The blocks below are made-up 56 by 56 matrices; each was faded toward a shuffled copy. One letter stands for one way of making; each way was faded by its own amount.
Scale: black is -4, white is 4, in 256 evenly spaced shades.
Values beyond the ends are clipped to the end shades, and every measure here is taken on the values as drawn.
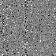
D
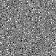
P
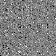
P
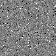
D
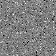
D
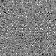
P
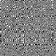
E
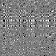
E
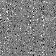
D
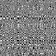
E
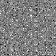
P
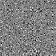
P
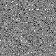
P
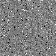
D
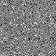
P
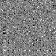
P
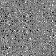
P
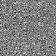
P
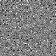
P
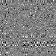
E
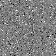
D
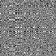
E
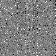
D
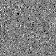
P
